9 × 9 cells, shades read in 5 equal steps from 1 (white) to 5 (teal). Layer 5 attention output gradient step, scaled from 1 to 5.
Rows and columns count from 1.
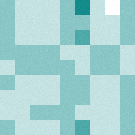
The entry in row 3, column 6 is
4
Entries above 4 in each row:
1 0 0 0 0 0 0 0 0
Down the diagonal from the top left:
3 2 2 3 3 3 2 2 3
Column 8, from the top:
1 2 2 3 3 2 2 2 2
